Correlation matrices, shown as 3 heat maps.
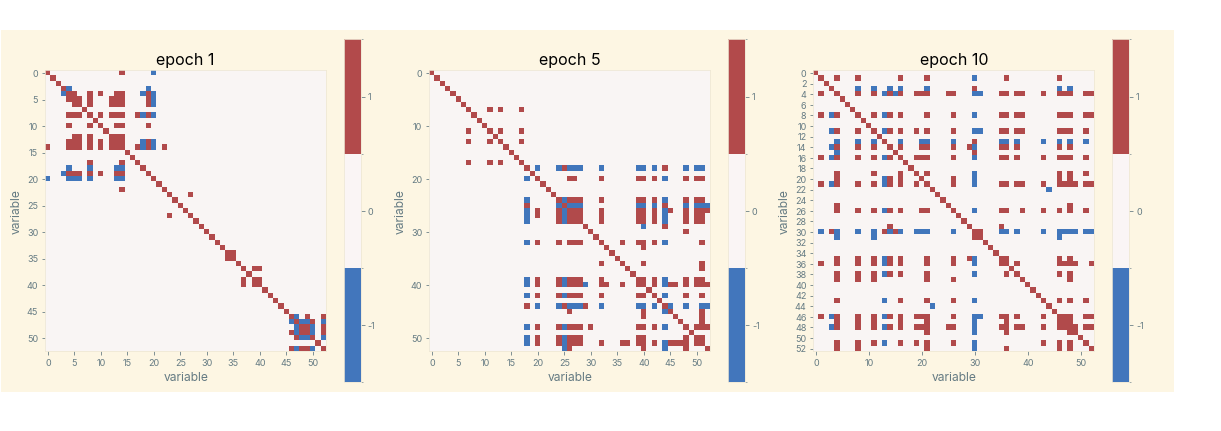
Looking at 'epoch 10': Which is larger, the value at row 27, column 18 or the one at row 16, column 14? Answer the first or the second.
the second
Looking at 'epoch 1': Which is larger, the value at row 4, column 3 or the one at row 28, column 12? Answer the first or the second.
the second
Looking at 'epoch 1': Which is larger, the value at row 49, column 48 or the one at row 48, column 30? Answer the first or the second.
the first
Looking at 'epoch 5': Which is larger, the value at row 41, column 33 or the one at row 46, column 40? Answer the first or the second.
the second
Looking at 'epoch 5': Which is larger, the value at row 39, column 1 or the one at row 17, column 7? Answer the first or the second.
the second
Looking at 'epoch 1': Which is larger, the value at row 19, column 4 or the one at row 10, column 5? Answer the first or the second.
the first
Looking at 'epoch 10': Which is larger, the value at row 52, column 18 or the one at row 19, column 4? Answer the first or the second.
the second
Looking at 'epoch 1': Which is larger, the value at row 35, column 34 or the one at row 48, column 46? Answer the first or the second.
the first
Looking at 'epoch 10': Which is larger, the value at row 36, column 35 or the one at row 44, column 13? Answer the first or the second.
the first
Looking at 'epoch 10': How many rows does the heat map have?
53
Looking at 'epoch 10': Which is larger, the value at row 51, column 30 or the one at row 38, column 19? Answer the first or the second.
the second
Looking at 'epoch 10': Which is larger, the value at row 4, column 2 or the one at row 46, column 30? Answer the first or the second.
the first
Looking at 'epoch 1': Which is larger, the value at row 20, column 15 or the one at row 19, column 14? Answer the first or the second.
the second
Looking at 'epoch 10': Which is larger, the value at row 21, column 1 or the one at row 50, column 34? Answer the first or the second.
the first
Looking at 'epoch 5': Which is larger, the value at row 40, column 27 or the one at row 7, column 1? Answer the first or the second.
the first
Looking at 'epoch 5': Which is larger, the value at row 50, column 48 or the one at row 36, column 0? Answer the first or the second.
the first
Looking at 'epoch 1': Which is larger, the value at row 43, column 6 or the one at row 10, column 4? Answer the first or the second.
the second
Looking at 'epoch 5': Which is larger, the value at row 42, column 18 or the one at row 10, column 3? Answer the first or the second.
the second
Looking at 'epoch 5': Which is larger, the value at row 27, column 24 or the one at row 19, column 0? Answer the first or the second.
the first
